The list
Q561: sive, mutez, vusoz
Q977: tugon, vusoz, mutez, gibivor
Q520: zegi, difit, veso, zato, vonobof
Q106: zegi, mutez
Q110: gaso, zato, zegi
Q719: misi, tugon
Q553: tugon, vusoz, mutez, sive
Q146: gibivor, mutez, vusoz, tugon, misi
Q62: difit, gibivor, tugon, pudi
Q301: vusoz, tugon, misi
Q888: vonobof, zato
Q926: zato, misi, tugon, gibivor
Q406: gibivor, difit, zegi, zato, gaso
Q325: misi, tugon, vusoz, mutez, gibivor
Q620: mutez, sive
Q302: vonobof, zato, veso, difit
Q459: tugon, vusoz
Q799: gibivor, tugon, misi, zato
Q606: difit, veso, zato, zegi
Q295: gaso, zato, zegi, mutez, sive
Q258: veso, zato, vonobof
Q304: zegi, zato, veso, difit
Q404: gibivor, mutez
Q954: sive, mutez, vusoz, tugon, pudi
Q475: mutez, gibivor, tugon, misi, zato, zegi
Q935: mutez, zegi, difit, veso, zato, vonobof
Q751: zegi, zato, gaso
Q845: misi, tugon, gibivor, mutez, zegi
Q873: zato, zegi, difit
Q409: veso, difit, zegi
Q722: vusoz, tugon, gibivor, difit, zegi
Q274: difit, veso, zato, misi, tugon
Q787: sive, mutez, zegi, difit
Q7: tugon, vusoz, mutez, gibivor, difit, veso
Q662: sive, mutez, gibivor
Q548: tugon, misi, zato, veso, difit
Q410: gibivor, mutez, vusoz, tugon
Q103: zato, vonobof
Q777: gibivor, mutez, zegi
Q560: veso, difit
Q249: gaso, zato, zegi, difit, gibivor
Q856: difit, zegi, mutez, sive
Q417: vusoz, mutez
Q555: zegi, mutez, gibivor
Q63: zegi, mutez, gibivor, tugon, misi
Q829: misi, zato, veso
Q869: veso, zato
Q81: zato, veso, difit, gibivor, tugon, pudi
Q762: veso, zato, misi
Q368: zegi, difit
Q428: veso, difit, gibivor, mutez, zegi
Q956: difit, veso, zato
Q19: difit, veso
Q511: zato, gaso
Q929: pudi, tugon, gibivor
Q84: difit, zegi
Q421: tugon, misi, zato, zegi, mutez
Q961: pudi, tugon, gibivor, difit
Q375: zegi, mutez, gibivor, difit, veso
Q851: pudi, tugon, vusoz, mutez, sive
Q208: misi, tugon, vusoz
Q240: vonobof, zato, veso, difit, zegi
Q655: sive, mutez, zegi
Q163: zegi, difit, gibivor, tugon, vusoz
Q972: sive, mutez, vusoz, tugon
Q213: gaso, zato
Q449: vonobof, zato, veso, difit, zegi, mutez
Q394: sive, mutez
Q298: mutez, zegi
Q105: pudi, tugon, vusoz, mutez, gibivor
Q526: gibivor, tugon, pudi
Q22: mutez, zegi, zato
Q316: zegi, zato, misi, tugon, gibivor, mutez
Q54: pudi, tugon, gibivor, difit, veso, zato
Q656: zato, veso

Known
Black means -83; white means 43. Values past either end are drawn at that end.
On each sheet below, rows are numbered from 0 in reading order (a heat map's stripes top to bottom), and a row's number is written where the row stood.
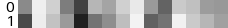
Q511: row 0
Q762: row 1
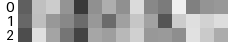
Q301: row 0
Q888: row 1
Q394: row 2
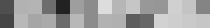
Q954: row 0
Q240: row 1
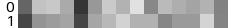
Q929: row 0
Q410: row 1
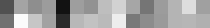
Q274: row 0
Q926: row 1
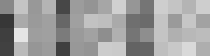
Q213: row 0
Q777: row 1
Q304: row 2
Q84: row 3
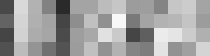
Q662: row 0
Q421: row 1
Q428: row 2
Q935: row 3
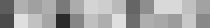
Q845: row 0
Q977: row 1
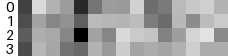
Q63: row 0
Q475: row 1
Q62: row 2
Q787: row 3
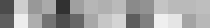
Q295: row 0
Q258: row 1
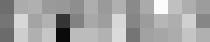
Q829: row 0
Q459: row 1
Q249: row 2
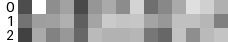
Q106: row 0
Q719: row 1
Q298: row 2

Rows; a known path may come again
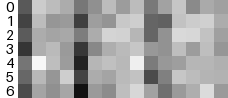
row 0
Q548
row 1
Q84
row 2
Q845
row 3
Q146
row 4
Q926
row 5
Q110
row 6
Q274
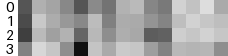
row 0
Q19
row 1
Q302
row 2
Q240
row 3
Q81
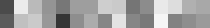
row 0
Q560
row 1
Q301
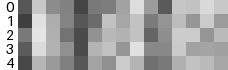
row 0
Q956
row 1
Q553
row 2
Q103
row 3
Q417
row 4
Q655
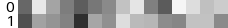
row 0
Q869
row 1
Q972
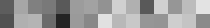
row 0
Q22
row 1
Q954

